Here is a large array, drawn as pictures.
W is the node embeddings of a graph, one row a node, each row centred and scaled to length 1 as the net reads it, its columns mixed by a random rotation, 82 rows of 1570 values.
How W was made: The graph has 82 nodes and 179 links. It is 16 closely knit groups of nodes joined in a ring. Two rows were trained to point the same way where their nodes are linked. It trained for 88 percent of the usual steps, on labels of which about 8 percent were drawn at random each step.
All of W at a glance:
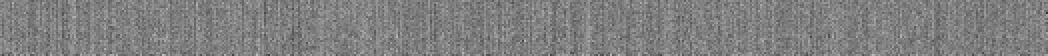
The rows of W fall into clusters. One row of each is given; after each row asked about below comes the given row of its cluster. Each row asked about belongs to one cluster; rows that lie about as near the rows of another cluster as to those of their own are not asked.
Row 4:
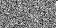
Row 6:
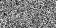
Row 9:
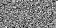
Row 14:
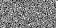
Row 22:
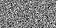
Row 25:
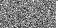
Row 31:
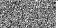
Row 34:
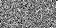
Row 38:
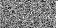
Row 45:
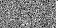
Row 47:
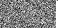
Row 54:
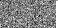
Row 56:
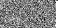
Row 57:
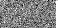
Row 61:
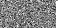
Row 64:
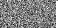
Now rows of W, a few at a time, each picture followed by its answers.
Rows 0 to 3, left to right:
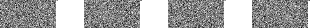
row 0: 14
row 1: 9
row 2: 22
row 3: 64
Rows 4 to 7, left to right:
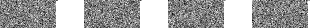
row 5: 6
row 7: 57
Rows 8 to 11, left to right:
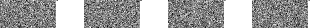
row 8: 25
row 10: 6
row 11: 45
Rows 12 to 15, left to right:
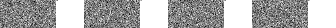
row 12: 54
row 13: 14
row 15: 22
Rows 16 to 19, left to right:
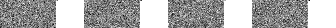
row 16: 64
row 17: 56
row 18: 6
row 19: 56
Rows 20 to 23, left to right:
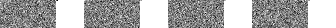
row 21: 4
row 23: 6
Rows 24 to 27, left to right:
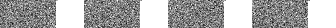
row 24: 22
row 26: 61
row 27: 38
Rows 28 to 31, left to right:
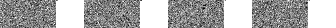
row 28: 34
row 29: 56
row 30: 57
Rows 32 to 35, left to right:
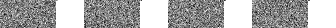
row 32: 6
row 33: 64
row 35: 56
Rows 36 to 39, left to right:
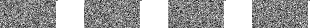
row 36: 6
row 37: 4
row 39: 22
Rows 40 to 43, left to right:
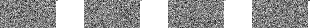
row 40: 34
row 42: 25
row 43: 34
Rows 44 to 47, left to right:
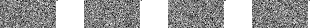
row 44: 47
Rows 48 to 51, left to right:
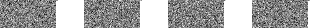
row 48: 54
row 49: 31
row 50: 22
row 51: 56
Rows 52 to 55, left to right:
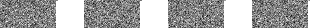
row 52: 54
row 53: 54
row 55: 54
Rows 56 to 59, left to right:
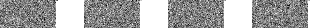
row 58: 14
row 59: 57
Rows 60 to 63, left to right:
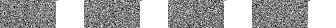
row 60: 25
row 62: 61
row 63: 9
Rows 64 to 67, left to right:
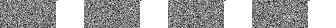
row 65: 34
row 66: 61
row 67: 4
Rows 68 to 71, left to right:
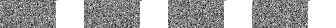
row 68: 38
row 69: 22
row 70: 57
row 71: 4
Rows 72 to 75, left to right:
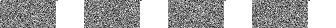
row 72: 4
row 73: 34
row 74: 47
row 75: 56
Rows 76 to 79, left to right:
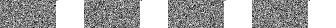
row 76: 54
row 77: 31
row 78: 45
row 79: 45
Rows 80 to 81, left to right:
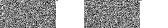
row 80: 61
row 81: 38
